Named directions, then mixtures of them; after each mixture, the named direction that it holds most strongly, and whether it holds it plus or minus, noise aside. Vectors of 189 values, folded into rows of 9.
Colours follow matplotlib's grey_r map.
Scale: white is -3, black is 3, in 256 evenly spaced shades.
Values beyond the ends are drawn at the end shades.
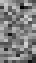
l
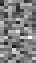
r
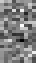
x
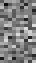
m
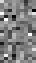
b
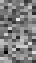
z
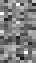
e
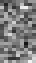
l, minus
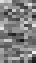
x, plus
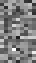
r, plus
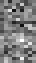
x, minus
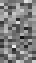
r, minus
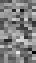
x, minus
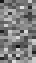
z, minus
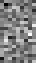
m, plus
